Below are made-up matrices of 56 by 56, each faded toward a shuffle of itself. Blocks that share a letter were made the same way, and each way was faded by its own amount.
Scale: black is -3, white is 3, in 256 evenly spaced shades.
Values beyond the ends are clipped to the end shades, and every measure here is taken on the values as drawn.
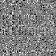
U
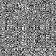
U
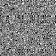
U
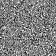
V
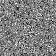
V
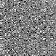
U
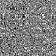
U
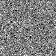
V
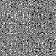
U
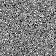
V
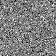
V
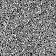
V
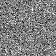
V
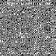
U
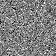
V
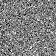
V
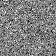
V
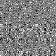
U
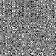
U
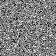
V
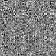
U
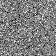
V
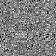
U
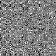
U
